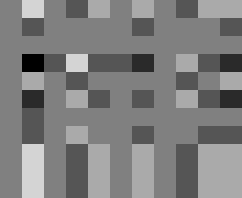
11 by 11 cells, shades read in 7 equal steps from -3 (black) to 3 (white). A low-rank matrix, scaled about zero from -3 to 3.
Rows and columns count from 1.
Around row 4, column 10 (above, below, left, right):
0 0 1 -2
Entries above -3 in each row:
11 11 11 10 11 11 11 11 11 11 11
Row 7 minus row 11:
0 -3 0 1 -1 0 -1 0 1 -1 -1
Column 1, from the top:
0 0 0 0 0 0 0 0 0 0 0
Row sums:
4 -3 0 -8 0 -5 -1 -3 4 4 4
